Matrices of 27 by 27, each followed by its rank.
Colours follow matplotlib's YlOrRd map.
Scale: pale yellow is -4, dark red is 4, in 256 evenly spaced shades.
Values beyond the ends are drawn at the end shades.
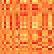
two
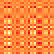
one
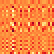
two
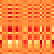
one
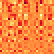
three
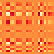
one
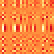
two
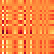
one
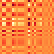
one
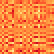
two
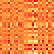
two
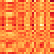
two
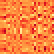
three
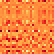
three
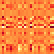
two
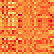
three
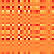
one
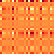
one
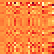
two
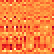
three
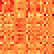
three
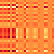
one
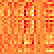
three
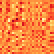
three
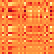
two
